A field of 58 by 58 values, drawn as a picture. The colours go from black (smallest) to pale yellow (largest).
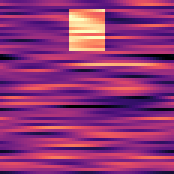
Slope: none. Ninth with the highest average: top middle. Grain: streaks across. Average level on the scale: 40%. Odd patch: higher, in the top middle.
